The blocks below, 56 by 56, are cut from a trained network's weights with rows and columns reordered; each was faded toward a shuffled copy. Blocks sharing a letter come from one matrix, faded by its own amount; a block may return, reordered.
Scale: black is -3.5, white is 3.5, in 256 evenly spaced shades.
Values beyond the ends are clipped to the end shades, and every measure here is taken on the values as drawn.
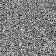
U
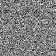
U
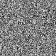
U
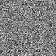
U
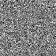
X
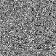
U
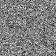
X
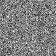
X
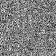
X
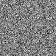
U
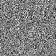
U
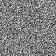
U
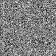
X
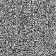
X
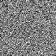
U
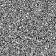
U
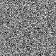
U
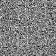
X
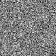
X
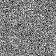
X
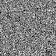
X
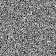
X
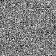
U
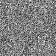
X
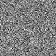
U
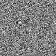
U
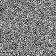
X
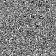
X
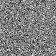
X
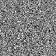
U
